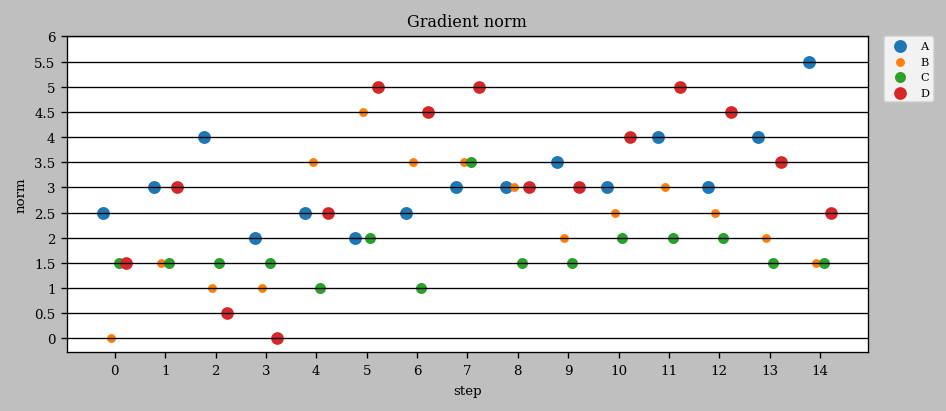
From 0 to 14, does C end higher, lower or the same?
the same
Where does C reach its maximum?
7
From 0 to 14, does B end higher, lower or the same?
higher
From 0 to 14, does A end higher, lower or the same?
higher
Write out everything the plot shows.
Title: Gradient norm
x-axis: step, ticks 0 1 2 3 4 5 6 7 8 9 10 11 12 13 14
y-axis: norm, ticks 0 0.5 1 1.5 2 2.5 3 3.5 4 4.5 5 5.5 6
Legend: A, B, C, D
Values:
A: 2.5 3 4 2 2.5 2 2.5 3 3 3.5 3 4 3 4 5.5
B: 0 1.5 1 1 3.5 4.5 3.5 3.5 3 2 2.5 3 2.5 2 1.5
C: 1.5 1.5 1.5 1.5 1 2 1 3.5 1.5 1.5 2 2 2 1.5 1.5
D: 1.5 3 0.5 0 2.5 5 4.5 5 3 3 4 5 4.5 3.5 2.5
